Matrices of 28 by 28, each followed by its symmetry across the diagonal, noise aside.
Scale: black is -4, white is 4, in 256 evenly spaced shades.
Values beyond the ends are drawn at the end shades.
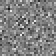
symmetric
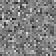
antisymmetric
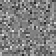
antisymmetric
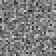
neither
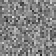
neither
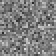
symmetric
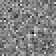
symmetric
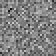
symmetric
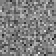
antisymmetric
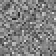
symmetric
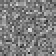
symmetric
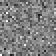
neither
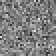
antisymmetric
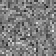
neither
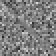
antisymmetric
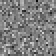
neither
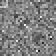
symmetric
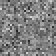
antisymmetric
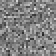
neither
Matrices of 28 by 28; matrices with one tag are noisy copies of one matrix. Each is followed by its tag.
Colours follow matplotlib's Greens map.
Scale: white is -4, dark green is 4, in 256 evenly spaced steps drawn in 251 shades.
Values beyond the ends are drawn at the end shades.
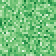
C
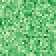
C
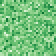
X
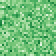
C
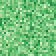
C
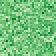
X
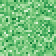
X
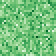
C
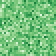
C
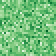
C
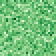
X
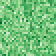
C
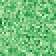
C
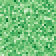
X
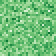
X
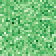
X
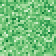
X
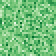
C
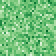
C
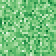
C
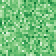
C
